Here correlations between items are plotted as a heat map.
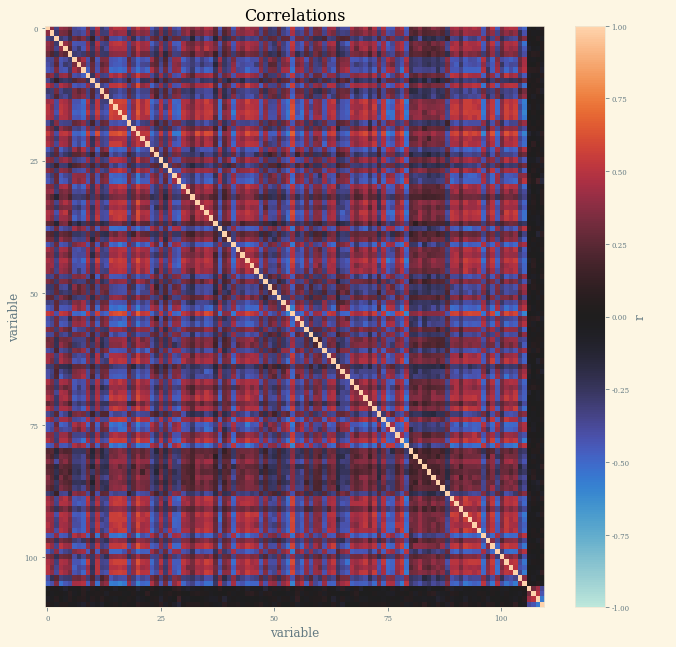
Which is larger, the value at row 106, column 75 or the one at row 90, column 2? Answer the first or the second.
the first
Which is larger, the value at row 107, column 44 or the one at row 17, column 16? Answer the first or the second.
the second
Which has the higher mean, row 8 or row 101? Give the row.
101
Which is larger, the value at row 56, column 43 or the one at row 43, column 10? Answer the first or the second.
the second
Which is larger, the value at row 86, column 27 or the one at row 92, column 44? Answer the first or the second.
the second
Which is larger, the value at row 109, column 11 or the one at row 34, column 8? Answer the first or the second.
the first
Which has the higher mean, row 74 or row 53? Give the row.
74
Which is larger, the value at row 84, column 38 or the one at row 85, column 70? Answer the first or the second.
the second
